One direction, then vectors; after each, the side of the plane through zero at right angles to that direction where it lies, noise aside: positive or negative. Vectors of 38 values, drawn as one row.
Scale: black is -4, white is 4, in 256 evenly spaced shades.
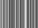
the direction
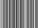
positive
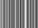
positive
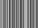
positive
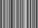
positive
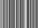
positive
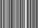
positive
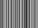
negative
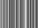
positive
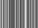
positive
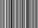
positive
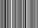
negative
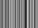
negative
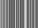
positive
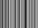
negative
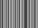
negative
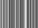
positive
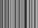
negative
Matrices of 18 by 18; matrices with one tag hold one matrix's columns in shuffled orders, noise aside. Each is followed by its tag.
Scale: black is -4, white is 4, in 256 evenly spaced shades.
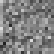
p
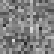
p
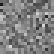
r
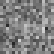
p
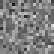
r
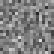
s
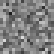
s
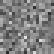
s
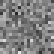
s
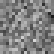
s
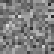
r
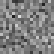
r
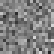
s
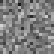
r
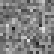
p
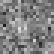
p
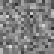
r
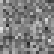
p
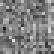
p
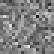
r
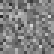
r
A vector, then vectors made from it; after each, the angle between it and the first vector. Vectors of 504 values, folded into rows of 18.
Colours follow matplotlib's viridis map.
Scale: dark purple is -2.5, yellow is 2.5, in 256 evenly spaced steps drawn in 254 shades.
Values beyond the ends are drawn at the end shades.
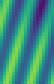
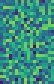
orthogonal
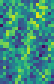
partly opposed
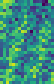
partly aligned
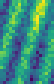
nearly opposite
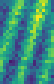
nearly opposite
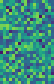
orthogonal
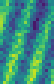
nearly parallel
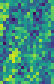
partly aligned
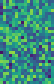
orthogonal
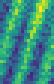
nearly opposite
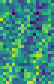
partly aligned
